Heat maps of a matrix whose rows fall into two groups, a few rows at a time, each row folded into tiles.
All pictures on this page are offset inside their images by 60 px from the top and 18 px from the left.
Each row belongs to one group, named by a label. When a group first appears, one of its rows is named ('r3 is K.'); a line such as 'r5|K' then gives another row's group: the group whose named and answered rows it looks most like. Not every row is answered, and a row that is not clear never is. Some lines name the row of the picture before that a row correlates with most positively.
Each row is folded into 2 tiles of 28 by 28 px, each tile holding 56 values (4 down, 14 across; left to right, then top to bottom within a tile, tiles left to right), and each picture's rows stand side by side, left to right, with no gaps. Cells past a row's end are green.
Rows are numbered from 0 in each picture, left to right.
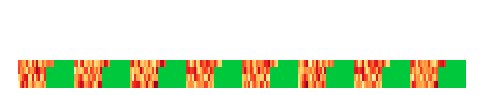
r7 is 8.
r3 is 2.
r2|8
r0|8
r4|2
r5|8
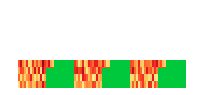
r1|2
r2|2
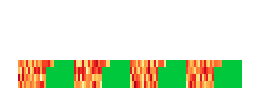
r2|8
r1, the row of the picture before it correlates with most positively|1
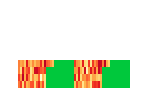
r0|2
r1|2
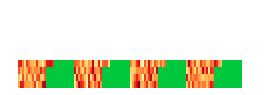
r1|8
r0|8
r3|2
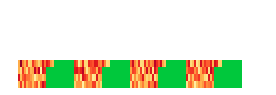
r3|2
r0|2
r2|2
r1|2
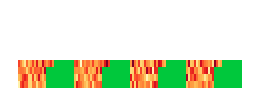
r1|8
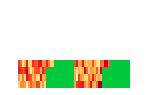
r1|8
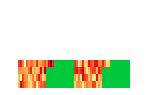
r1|2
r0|8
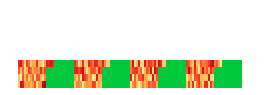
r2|2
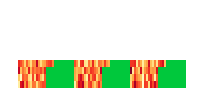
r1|8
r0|8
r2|8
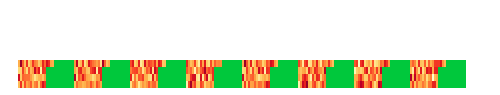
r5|8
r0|2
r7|2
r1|2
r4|2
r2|2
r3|8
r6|8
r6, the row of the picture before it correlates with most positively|1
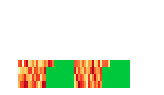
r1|8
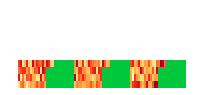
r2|8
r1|2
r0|2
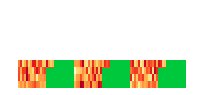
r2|2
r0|2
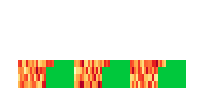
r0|8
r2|2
